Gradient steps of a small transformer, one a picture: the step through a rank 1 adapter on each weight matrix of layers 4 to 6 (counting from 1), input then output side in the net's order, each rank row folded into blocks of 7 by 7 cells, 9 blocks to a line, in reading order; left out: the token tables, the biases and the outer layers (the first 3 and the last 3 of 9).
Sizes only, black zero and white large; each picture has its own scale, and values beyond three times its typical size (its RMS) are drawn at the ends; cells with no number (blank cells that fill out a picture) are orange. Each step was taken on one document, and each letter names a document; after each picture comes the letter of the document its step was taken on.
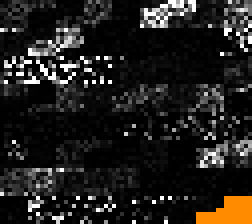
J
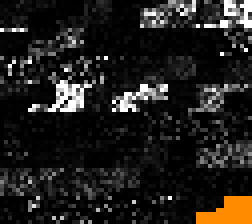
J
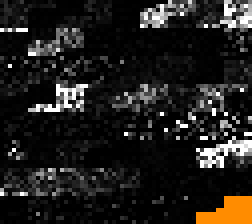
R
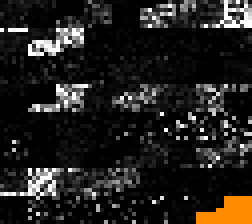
R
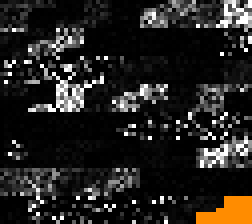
J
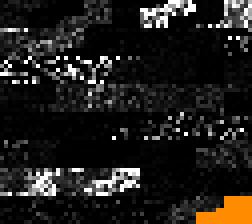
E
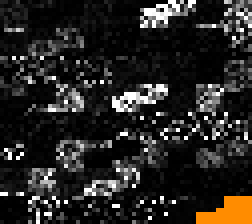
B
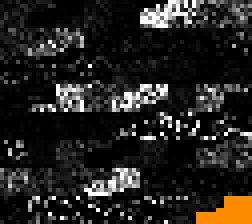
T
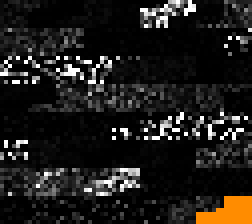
E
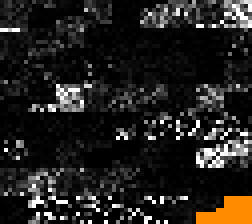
T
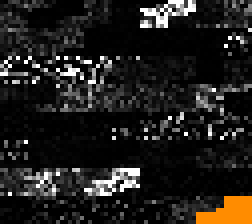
E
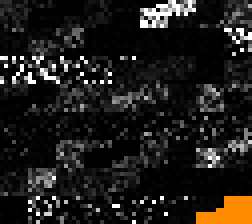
B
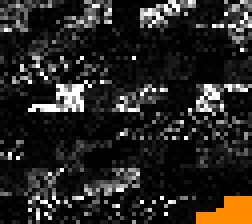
B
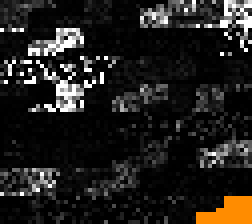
J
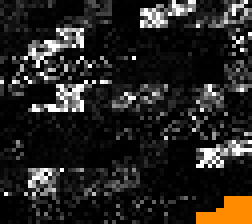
B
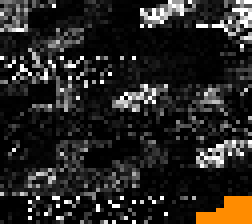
R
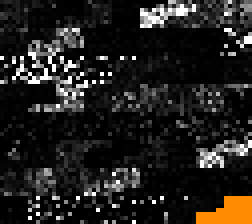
R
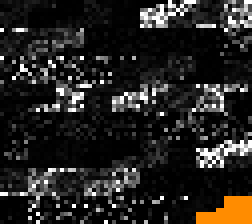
R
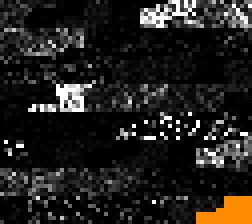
T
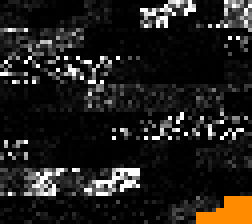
E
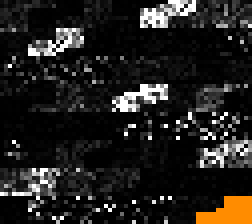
J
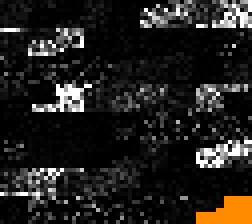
T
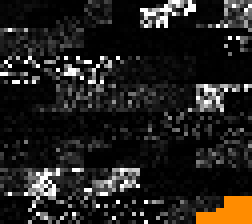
E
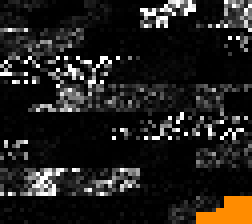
E
